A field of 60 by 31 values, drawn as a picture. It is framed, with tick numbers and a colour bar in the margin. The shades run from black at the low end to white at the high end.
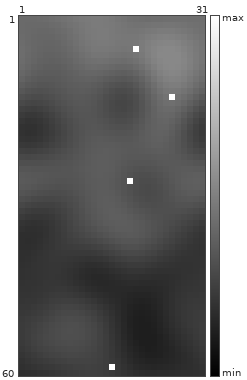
There are four isolated cells, each far higher than the cells round it. No single row or column stands out from its neighbours. Values rise toward the top. On average the colour sits 30% of the way up the scale.
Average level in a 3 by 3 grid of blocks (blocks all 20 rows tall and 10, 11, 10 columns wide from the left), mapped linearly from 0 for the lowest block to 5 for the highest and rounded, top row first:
3 4 5 / 2 3 2 / 1 0 0
